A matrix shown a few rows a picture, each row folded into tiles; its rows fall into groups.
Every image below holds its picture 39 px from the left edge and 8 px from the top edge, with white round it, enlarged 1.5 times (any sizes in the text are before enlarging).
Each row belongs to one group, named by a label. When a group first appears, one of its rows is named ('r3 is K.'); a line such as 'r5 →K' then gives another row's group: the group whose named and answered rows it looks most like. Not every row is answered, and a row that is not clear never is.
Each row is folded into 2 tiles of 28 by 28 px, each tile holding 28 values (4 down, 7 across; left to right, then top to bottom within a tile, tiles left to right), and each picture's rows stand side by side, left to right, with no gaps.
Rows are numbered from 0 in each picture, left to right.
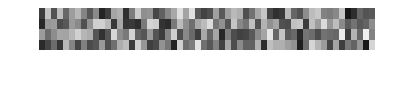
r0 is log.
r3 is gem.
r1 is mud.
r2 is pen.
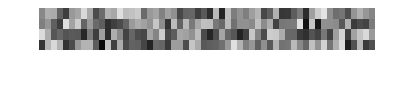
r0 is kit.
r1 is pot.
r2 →gem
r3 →gem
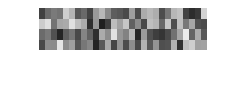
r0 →gem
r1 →pen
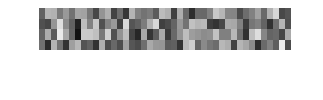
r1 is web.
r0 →mud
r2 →mud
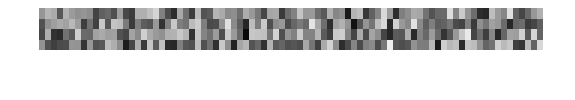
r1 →log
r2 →mud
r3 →mud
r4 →kit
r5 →kit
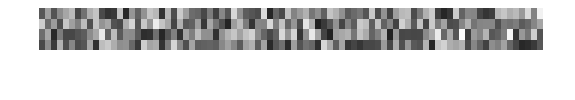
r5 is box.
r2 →log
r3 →box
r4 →pen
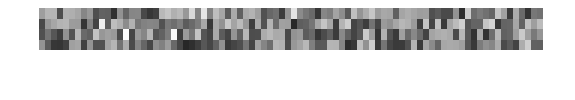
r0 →pot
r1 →box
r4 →pot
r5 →web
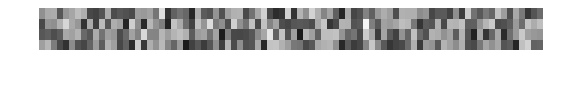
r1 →log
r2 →pen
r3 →log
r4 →pot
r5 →web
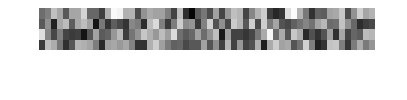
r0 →kit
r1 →log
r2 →pen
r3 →kit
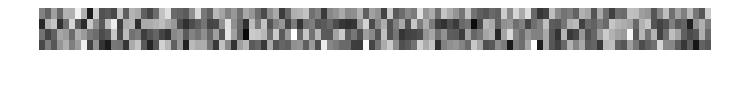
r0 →log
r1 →kit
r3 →box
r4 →kit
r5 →mud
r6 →web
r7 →box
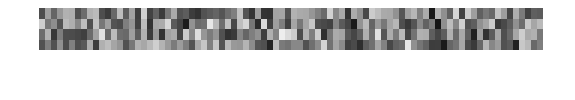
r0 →pen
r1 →gem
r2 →gem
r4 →box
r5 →web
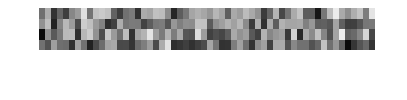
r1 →log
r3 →box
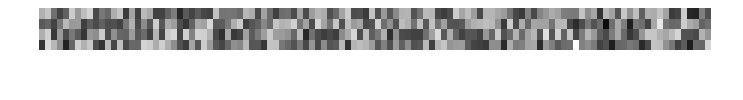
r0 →kit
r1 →gem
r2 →web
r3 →pen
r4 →pen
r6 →box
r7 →log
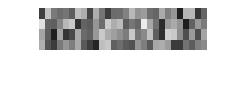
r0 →web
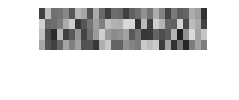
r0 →web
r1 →gem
